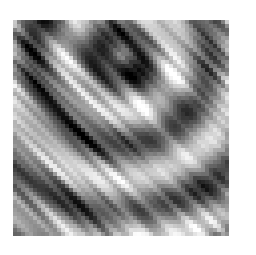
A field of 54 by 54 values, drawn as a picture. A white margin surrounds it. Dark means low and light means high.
Average level on the scale: 50%. Rings: centred on the top middle. Ninth with the lowest average: top middle.
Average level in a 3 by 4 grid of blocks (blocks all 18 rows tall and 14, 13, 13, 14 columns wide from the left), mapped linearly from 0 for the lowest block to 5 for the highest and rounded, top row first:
0013 | 4244 | 2453
